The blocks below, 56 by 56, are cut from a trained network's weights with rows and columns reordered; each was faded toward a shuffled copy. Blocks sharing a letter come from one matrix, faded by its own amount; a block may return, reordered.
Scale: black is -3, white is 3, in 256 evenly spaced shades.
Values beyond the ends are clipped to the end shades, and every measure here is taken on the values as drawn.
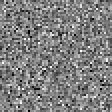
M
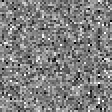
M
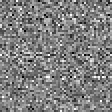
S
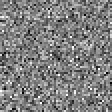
M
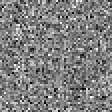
S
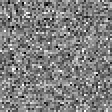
M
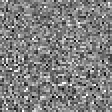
S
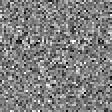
S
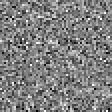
S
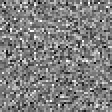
S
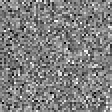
M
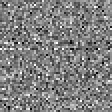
S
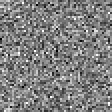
M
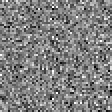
M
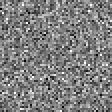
M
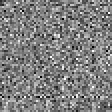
S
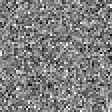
M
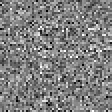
S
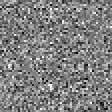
S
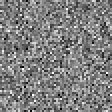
M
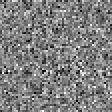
S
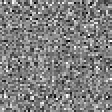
S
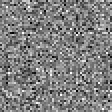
S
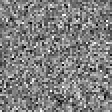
M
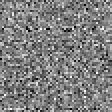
S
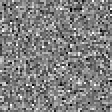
M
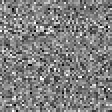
S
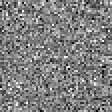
M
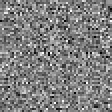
S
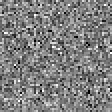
S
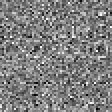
S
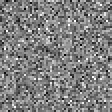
M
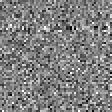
S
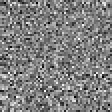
S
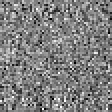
S
